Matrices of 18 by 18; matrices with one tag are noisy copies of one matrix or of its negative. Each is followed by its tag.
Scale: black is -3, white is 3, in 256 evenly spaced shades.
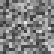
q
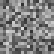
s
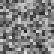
q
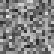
q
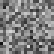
s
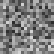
s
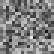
s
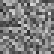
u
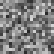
q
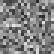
u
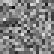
u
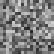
s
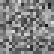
s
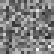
s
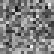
s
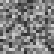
q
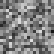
q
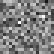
u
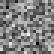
q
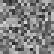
u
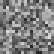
s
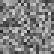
u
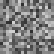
s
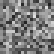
s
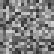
s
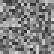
u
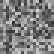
s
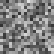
q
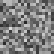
u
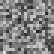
q
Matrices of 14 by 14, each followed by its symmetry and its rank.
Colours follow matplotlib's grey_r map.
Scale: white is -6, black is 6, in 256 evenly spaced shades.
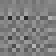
neither, rank two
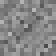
symmetric, full rank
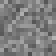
neither, full rank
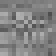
neither, rank two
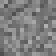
neither, full rank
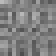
neither, rank two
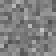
neither, full rank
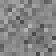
symmetric, full rank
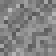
symmetric, full rank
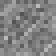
symmetric, full rank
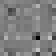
symmetric, rank two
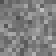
neither, full rank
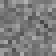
neither, full rank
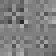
symmetric, rank two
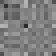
symmetric, rank two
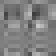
neither, rank two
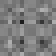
symmetric, rank two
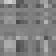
neither, rank two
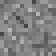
symmetric, full rank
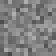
neither, full rank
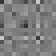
symmetric, rank two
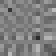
symmetric, rank two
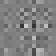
neither, rank two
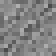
symmetric, full rank
